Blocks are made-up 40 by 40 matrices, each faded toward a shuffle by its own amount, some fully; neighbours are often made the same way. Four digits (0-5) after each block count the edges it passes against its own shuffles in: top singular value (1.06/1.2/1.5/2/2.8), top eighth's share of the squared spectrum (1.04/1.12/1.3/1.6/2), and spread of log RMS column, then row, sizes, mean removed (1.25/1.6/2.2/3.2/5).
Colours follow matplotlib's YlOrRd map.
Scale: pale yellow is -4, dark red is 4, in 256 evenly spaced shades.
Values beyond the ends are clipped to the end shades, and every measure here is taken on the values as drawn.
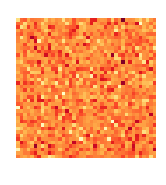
0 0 0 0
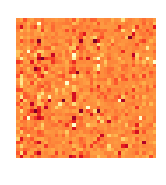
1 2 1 0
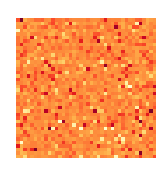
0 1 0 0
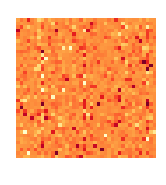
1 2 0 0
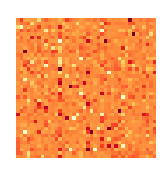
1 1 1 0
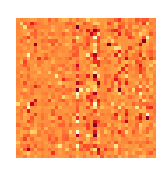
2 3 2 0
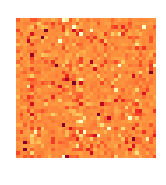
0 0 0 0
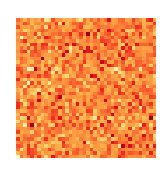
0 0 0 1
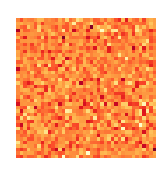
0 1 0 1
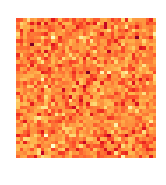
0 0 0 0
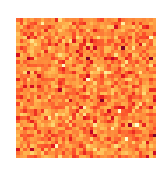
0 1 0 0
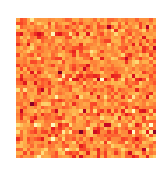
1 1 0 2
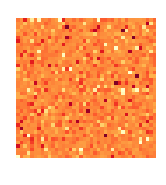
0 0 0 0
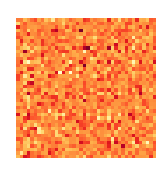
3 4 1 1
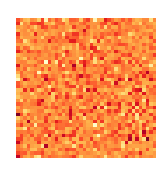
2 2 1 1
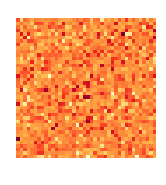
2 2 0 0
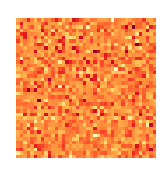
2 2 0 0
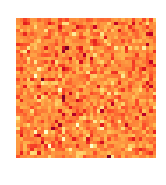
1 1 0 0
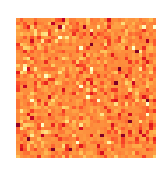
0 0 0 0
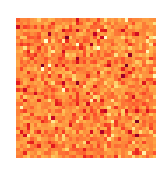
1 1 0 0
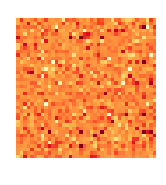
1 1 0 1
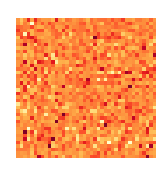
2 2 1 1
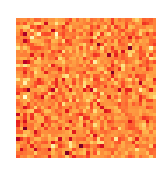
3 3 1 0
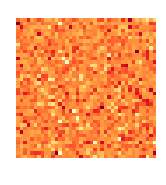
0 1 0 0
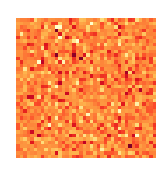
1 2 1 0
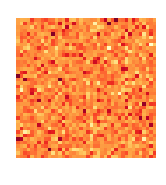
1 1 1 0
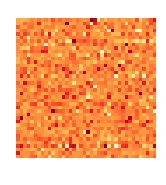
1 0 0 1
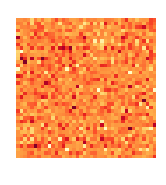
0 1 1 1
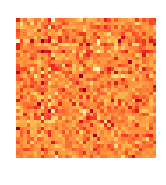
1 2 1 1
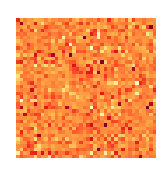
2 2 0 0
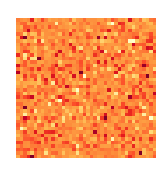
1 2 0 0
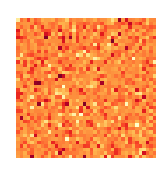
0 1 0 0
